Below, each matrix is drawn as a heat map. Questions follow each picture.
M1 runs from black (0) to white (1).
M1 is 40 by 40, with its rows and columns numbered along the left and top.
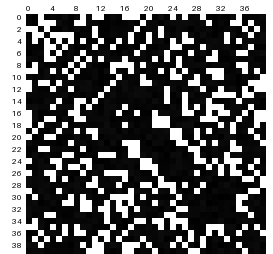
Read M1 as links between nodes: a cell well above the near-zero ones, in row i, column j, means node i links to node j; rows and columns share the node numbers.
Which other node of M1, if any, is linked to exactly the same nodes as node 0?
node 38
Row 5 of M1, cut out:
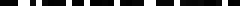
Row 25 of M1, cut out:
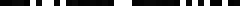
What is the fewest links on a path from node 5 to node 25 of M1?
1
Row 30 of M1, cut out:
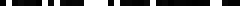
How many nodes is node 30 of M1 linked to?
11
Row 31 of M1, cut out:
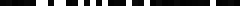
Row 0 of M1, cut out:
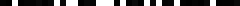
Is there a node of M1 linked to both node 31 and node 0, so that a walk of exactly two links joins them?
yes
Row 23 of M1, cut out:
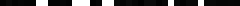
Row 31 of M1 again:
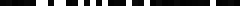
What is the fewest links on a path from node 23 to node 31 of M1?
2
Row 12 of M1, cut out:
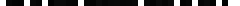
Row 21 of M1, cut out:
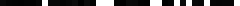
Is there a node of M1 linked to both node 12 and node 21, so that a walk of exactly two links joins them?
yes
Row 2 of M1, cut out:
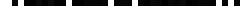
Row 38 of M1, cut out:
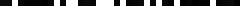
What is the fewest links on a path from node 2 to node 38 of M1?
1
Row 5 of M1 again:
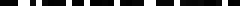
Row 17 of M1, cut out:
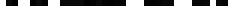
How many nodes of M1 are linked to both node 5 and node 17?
3
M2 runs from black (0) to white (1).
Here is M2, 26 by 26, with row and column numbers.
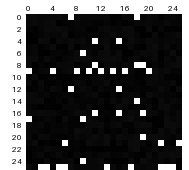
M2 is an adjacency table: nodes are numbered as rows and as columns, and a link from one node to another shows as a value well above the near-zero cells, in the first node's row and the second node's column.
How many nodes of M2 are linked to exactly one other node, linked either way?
6
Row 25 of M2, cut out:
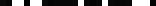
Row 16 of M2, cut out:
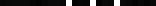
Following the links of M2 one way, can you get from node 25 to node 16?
yes
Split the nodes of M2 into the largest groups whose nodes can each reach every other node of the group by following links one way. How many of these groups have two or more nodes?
0
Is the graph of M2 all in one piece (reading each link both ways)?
no
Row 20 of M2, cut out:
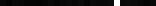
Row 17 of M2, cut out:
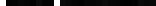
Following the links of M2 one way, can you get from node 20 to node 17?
no
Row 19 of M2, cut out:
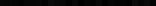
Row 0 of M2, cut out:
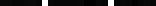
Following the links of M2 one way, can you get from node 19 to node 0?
no
